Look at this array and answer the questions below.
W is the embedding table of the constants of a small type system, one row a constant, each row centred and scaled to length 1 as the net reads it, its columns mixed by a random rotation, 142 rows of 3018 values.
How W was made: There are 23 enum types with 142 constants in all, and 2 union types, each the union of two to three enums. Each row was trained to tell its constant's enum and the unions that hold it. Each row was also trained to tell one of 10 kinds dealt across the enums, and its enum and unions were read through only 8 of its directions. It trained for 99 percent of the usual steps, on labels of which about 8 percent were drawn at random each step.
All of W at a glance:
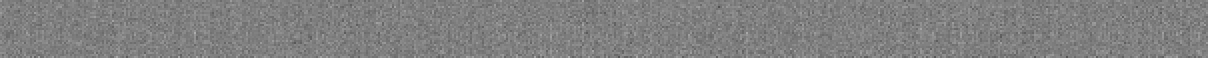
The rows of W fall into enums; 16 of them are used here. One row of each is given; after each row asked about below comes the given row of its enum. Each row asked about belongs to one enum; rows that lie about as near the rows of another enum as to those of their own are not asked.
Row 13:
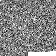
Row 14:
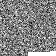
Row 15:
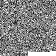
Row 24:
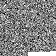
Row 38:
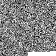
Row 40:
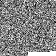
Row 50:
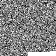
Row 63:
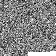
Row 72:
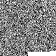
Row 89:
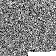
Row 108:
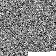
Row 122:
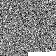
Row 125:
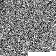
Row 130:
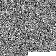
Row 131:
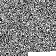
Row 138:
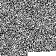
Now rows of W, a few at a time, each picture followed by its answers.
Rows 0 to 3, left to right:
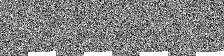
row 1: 122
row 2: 50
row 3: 13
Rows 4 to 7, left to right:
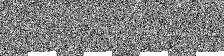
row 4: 38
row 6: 40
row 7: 89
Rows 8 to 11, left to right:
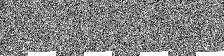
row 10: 108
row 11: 63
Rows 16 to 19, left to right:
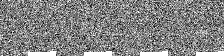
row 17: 130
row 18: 13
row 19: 108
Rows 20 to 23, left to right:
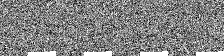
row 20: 50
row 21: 50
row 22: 122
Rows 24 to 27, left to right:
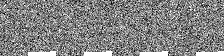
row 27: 130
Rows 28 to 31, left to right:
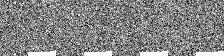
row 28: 63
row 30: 130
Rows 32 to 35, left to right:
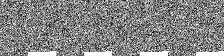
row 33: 108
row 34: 89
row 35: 122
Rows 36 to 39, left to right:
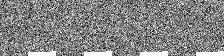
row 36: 89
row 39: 72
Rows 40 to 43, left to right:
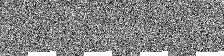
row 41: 138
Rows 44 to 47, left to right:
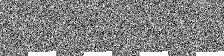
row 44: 13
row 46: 50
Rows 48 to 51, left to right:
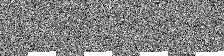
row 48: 130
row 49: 89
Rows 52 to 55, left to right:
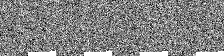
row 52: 24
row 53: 38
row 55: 38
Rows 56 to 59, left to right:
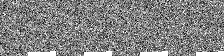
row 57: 122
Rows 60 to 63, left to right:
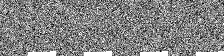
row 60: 38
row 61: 138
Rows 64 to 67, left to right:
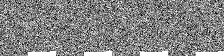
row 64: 38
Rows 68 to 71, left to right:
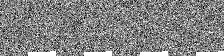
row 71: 14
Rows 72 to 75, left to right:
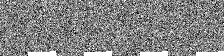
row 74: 130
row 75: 122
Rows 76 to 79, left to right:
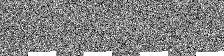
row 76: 89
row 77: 50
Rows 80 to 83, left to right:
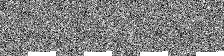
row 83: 13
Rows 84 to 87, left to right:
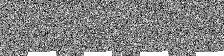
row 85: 138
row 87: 138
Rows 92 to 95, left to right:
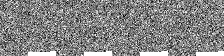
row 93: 38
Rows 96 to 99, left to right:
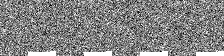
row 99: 89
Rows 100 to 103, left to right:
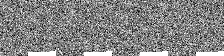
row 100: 13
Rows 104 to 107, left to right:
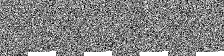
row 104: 131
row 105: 131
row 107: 131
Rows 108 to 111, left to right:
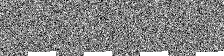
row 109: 108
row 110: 63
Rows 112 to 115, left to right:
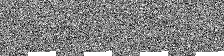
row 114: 40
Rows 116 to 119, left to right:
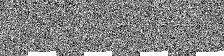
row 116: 122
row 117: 15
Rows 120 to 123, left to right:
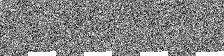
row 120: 63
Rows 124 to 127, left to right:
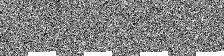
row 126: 72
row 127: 13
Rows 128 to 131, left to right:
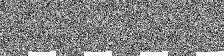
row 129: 131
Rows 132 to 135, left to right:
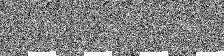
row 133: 125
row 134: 50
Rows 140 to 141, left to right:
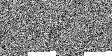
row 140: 63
